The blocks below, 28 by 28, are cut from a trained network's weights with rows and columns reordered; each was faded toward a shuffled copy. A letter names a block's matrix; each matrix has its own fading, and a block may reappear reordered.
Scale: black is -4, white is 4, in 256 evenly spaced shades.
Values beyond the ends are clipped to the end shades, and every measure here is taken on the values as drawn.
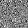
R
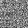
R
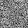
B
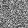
B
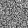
B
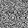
R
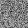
B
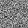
R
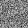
B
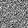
R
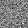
B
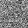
B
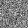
R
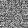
B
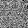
B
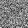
R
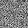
B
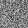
R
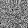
B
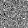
R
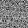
B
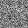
B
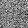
B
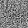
R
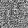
B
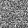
B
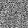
R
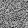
B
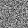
B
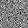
R
